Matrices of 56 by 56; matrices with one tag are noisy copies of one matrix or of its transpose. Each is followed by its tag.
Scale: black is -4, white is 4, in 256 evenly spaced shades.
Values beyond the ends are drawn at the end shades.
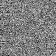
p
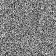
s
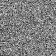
p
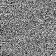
p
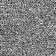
p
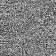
p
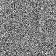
s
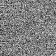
p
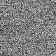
p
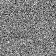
s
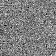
p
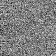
p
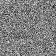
s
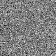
p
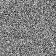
s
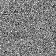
s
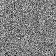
s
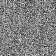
p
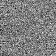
p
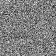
s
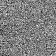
p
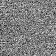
p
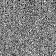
p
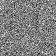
s
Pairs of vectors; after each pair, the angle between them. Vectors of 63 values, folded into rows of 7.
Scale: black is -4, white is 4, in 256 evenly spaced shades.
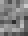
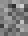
orthogonal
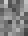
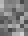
orthogonal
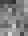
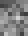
partly aligned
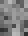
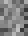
partly aligned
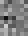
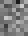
partly opposed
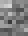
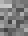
nearly parallel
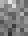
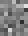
orthogonal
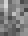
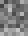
partly opposed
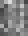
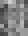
nearly parallel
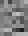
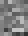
nearly opposite
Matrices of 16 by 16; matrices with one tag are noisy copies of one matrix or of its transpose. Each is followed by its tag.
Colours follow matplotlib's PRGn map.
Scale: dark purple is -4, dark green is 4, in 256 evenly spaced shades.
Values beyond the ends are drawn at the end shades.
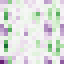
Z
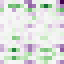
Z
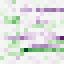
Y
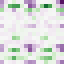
Z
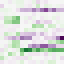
Y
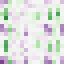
Z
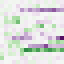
Y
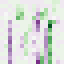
Y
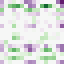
Z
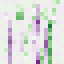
Y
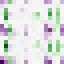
Z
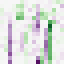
Y
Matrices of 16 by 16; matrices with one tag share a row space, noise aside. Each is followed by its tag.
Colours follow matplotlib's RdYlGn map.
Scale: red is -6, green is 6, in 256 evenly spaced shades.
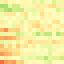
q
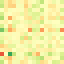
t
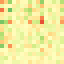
t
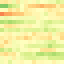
q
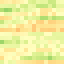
q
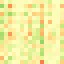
t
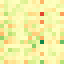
t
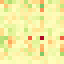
t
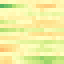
q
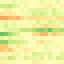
q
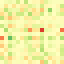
t
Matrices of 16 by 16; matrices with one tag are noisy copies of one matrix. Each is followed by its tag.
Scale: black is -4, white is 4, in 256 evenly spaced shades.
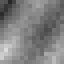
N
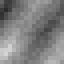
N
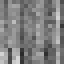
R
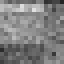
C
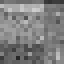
C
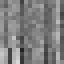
R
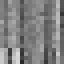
R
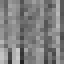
R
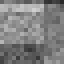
C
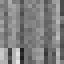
R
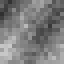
N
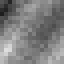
N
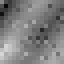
N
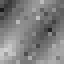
N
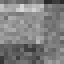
C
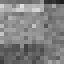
C
